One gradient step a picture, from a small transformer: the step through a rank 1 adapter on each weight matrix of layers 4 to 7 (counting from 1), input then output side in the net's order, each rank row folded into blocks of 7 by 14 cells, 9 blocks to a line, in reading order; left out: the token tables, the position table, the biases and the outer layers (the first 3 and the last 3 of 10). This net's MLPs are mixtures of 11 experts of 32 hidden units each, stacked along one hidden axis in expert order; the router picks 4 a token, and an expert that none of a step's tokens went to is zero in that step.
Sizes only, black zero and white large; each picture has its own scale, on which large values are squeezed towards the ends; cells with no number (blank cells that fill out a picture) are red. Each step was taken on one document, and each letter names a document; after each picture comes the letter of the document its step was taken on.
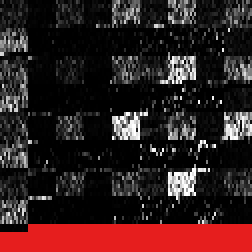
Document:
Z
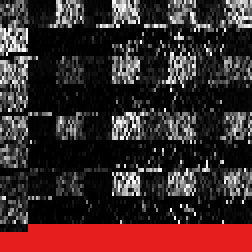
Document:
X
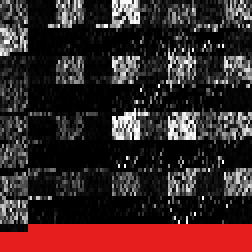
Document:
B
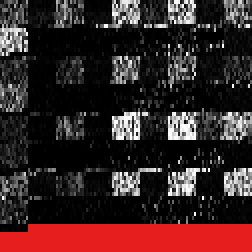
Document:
B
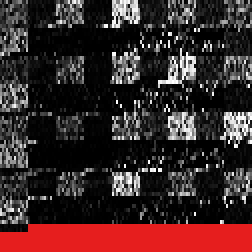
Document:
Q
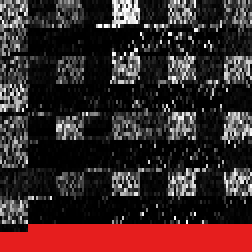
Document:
Q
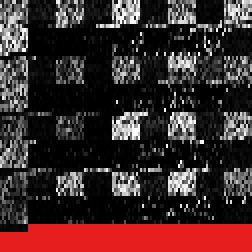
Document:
X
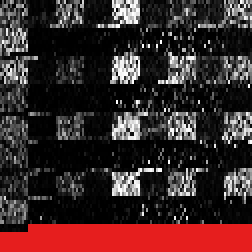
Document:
Q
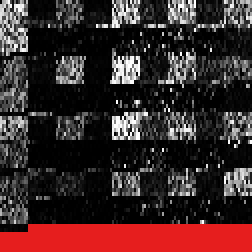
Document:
Q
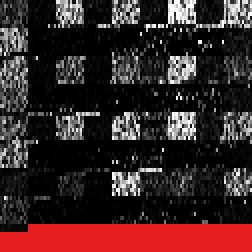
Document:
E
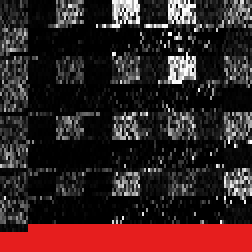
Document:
Q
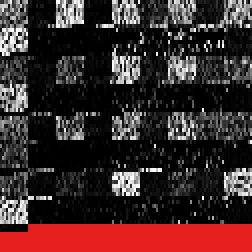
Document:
B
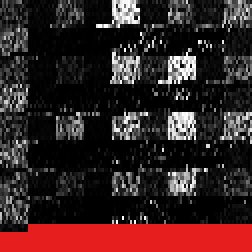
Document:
E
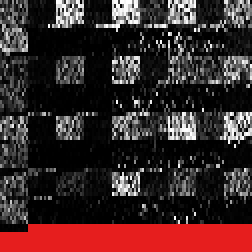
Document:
B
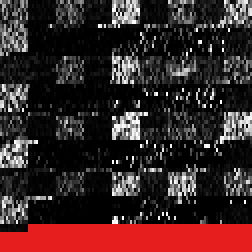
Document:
E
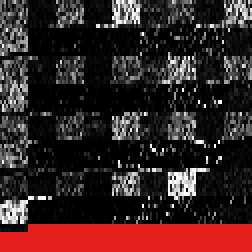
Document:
Z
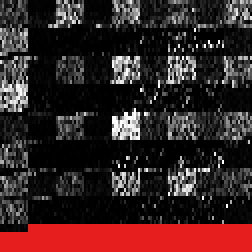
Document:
B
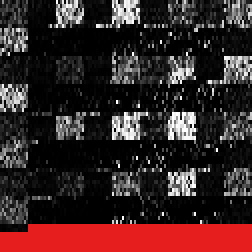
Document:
E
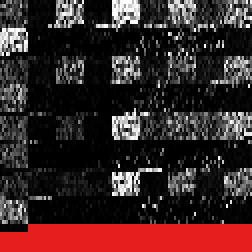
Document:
B
